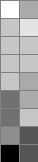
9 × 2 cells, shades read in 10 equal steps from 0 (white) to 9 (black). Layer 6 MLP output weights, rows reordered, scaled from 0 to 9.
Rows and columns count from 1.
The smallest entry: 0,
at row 1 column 1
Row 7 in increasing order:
2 5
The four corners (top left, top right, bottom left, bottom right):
0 3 9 6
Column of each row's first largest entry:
2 1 1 1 2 1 1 2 1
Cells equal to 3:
3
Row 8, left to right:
4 6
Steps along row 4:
same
